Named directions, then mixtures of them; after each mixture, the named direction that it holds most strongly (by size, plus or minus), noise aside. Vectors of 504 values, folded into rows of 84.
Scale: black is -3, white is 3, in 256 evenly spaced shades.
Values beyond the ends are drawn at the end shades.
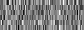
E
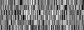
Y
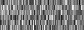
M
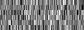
Y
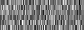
M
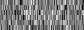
Y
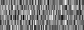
M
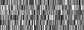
M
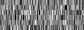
Y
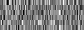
E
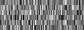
M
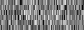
Y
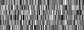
M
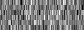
Y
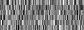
E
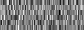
E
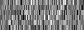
Y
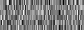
E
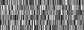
M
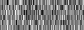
Y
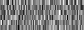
E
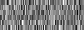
E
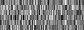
M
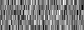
Y
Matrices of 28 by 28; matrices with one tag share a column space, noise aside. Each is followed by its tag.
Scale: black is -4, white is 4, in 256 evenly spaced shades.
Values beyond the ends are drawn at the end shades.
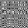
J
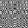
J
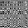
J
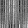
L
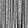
L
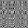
J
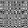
J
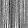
L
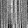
L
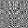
J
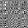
J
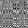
J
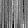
L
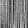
L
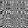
J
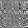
J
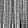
L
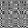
J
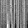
L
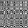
J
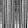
L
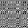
J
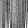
L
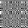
J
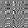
J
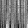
L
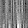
L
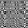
J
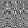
J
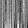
L
